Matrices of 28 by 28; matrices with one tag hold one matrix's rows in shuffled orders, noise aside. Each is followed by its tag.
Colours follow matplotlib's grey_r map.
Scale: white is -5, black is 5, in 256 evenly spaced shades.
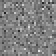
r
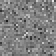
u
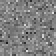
u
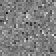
u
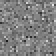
u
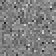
r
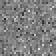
r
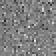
r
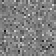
r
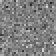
u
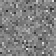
u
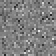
r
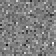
u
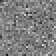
u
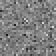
u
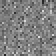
r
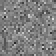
r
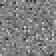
u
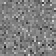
r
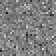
u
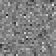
u
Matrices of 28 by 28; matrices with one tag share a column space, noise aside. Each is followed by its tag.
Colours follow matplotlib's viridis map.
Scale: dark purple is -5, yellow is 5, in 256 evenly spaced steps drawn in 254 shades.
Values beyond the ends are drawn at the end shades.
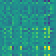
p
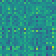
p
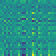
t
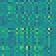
p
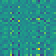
t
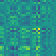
p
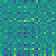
t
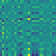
t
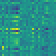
p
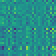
p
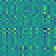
p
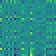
t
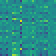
t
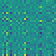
t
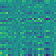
t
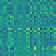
p
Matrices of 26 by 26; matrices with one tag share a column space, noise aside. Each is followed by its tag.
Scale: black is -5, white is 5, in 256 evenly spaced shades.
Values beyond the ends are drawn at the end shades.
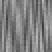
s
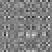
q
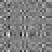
q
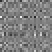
q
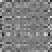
q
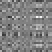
q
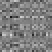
q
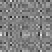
q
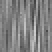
s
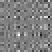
q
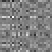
q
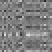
q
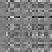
q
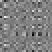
q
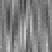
s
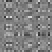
q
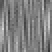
s
